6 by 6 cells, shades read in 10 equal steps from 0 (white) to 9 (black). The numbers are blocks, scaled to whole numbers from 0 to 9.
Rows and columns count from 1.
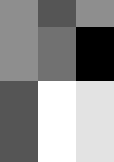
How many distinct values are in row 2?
3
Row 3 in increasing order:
4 4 5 5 9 9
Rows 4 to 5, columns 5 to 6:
1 1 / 1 1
